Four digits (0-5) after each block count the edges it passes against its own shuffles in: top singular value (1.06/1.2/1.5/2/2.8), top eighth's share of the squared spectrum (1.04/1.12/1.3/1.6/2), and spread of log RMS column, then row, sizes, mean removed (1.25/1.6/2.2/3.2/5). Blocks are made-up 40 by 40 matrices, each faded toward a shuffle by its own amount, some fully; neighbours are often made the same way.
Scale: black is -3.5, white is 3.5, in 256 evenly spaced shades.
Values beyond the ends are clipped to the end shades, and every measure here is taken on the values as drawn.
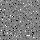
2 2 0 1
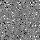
2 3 1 1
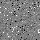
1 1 0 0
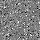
0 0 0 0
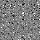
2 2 1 2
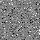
1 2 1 1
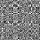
4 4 2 2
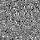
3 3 1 1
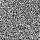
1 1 0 0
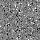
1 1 1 0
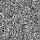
2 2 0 0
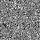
0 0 0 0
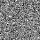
0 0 0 0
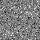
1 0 0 0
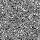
0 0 0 0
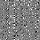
3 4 2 1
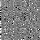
3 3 1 0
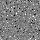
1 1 0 0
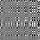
4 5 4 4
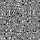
3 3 2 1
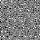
3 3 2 2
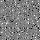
3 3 0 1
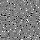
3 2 0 0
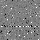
3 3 0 1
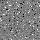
0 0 0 0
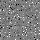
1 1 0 0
